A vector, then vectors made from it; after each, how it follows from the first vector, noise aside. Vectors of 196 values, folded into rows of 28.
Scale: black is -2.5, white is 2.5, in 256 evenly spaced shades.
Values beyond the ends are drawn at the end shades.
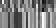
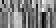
negated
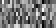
sign-scrambled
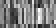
wrapped around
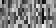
sign-scrambled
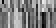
negated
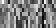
sign-scrambled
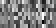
sign-scrambled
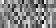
sign-scrambled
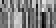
negated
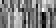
negated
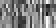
wrapped around
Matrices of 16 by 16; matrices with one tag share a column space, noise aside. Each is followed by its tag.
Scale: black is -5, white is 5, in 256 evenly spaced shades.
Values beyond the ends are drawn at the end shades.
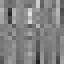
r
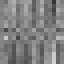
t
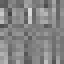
r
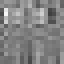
r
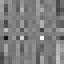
t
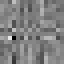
t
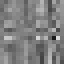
t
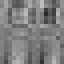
r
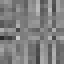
t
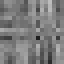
t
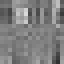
r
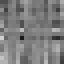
t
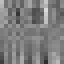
r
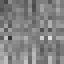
t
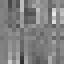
r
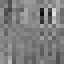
r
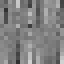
r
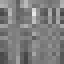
r
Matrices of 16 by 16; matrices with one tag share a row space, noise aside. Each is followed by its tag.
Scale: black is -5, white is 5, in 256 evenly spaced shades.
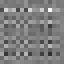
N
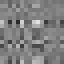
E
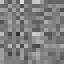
E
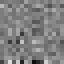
E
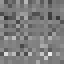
N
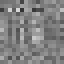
E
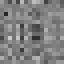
E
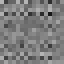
N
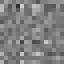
E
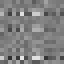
E
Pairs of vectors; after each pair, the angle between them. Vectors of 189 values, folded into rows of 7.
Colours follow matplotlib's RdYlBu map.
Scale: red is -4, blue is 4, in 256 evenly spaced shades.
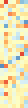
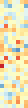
partly opposed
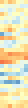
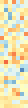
partly aligned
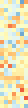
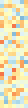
partly aligned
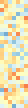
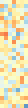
partly opposed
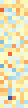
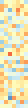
nearly parallel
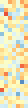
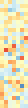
orthogonal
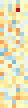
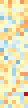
orthogonal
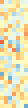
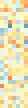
partly opposed
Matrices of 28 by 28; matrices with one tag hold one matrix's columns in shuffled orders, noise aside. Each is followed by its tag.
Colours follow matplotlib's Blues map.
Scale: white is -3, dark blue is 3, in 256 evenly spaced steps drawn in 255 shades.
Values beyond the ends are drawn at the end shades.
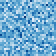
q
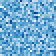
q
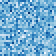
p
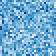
p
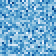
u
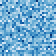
q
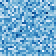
q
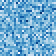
p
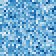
u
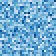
q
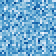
u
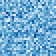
q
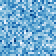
u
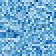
q
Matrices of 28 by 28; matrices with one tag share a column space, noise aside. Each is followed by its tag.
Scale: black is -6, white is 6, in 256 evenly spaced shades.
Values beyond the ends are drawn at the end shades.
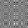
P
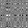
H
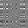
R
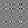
R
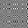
R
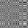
P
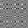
R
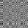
P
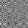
P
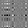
H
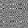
R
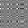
R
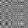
P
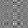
P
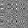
R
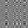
P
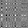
H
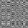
P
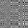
P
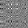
R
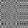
P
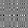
H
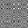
R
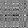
H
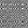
R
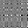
H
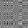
P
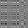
P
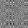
P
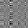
P
